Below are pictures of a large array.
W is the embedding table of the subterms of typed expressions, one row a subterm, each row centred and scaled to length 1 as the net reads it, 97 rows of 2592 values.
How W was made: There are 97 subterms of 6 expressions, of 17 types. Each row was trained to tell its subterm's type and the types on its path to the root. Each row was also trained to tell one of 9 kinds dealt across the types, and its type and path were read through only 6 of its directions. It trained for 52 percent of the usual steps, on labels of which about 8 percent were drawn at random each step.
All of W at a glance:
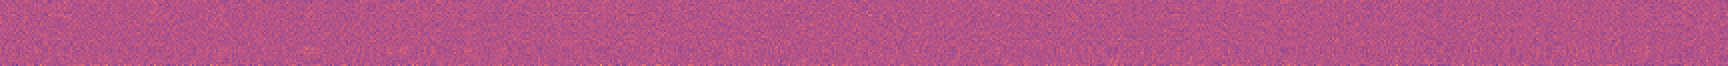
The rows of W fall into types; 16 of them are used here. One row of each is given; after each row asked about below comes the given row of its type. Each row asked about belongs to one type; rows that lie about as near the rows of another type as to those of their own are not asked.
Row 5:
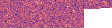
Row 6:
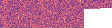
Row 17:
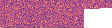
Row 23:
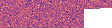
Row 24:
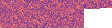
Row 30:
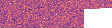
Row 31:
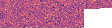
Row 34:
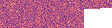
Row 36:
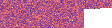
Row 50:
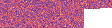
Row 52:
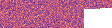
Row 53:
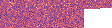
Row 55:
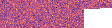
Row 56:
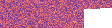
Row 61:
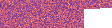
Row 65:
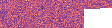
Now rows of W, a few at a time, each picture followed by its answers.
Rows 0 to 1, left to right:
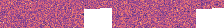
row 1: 30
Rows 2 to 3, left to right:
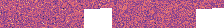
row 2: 17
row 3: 65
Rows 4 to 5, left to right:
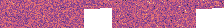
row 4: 53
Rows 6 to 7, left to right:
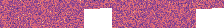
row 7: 23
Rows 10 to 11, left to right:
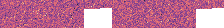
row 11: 34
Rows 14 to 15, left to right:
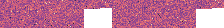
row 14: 55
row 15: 36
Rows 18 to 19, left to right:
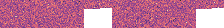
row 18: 56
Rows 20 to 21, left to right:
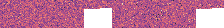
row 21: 50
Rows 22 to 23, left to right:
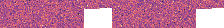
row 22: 24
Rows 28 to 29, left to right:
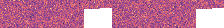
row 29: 56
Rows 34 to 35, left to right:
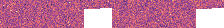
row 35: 52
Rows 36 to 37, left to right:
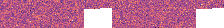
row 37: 6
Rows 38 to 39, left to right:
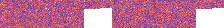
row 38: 36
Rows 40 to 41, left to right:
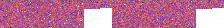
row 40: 50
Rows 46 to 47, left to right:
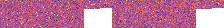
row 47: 30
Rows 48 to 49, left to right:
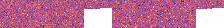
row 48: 53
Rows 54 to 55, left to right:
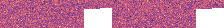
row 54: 6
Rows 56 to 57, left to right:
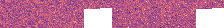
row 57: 55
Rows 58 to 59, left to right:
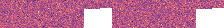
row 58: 24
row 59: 50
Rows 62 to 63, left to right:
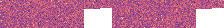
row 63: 30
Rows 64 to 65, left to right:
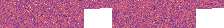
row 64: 34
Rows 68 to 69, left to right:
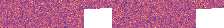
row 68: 34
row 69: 56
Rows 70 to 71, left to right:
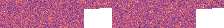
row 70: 52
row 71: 24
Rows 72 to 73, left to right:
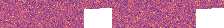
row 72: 23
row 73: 23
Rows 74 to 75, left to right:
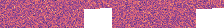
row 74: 56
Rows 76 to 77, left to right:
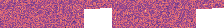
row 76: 61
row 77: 61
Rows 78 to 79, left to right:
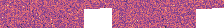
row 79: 6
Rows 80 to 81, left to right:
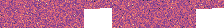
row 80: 52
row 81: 24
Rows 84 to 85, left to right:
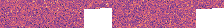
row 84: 55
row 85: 36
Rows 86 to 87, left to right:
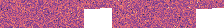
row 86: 23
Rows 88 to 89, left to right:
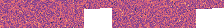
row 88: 50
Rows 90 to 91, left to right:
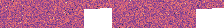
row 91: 34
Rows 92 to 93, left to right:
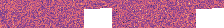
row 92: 65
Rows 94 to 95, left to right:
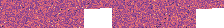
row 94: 36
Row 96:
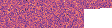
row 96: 53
